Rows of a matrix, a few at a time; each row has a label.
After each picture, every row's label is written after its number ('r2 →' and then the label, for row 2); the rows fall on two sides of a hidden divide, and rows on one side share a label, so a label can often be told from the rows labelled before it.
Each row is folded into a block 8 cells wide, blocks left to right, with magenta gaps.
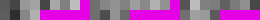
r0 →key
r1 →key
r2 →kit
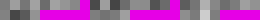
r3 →key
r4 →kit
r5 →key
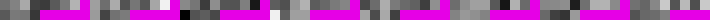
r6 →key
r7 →key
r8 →kit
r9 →key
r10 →key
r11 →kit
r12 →key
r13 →key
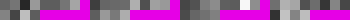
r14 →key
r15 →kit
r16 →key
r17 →kit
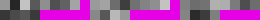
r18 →key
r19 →key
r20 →key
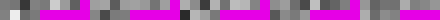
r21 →kit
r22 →key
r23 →kit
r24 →kit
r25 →key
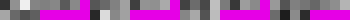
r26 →key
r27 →kit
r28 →kit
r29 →key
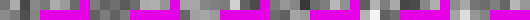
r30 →kit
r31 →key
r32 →kit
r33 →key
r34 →kit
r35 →kit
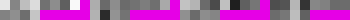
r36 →key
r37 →key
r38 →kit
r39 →key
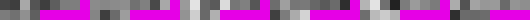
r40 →key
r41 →key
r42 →kit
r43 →kit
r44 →kit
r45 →key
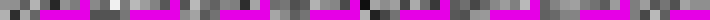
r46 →key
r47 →key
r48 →kit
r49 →kit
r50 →key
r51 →key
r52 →key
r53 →key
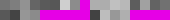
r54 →key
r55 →kit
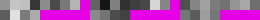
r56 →kit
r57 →key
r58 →key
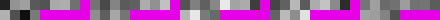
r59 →key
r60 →key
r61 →kit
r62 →kit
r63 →kit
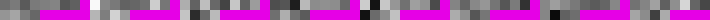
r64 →kit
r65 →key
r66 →key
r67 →kit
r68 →key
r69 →kit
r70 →key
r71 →kit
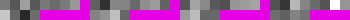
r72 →key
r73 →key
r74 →kit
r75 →key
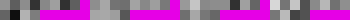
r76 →key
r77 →kit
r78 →kit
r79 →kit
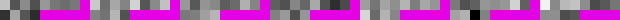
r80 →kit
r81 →key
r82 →key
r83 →kit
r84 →key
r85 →kit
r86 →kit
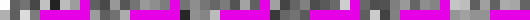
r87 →key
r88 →key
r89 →kit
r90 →key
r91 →kit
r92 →kit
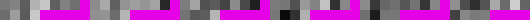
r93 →kit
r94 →kit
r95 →kit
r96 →key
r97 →key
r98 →kit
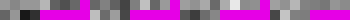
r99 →kit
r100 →key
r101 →key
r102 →kit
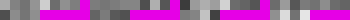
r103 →kit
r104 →kit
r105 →kit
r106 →kit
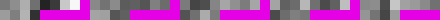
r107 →key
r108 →kit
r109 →key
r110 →key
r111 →kit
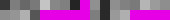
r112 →kit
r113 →key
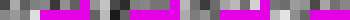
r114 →kit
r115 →kit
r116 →key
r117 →kit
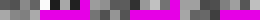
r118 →kit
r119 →key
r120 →key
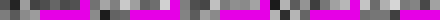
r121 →key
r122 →key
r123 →key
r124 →key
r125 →key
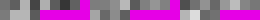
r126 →kit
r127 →key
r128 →kit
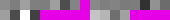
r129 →key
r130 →kit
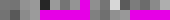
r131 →key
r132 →key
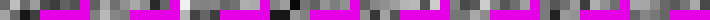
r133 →kit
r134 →kit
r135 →key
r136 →key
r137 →key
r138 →key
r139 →key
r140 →kit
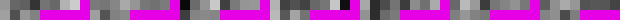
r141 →key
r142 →key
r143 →key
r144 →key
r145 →key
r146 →kit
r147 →kit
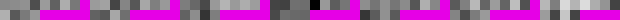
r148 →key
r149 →key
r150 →kit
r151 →key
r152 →key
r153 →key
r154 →key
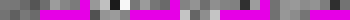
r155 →key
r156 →kit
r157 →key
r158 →kit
